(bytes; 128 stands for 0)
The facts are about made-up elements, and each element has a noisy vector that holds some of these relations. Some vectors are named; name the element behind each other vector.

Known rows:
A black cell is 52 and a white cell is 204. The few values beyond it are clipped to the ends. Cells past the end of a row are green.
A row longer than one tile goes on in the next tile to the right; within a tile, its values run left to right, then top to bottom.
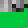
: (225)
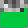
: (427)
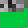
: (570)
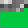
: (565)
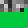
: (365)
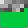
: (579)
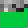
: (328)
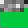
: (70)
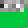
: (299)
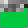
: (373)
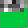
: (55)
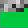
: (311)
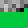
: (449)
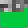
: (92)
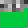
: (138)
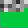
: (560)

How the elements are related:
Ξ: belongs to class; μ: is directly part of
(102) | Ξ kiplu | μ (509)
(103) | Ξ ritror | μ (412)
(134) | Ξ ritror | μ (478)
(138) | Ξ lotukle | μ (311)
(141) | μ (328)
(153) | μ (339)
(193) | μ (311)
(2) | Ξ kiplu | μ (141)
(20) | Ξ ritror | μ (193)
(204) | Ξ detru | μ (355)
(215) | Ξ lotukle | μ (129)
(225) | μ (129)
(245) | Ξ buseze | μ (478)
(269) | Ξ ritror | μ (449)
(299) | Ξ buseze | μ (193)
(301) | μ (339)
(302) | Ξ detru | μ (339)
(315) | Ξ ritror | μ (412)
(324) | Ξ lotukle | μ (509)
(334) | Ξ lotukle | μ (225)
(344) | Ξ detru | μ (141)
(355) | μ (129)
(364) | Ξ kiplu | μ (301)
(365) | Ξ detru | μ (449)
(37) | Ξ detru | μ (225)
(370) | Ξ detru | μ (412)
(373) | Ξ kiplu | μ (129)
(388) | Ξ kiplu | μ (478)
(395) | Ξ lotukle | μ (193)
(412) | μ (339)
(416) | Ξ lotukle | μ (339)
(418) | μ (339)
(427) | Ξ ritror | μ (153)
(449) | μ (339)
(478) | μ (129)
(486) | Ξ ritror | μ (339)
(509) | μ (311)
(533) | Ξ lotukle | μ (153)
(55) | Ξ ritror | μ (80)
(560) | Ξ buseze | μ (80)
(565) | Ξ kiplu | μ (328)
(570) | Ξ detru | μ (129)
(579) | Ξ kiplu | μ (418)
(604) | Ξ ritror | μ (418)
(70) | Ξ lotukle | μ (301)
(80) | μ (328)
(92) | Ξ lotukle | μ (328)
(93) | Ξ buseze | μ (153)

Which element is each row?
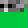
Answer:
(344)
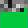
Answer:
(370)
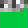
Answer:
(20)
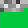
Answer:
(93)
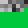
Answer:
(334)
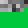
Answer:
(215)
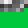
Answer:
(2)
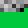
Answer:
(153)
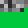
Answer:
(302)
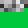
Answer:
(102)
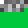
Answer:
(533)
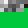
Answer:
(388)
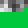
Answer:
(134)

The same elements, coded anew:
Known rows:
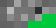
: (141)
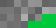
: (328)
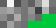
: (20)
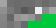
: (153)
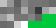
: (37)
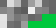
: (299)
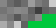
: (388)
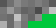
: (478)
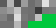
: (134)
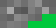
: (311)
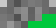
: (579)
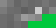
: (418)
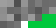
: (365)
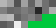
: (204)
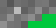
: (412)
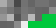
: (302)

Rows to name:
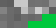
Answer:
(92)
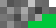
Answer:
(2)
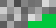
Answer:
(427)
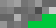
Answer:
(129)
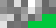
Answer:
(560)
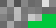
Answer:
(486)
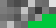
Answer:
(565)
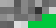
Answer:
(570)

